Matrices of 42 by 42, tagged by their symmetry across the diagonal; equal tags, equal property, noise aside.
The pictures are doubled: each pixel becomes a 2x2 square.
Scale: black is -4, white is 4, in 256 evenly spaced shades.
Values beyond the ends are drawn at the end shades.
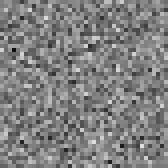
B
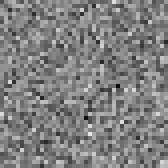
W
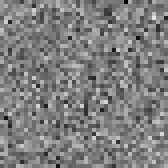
B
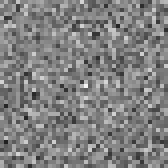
W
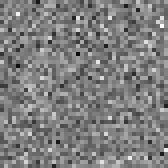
B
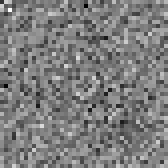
W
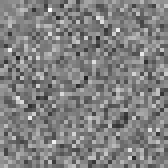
W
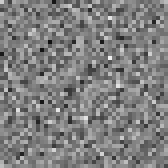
W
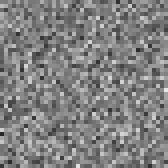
B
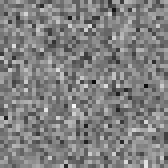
B
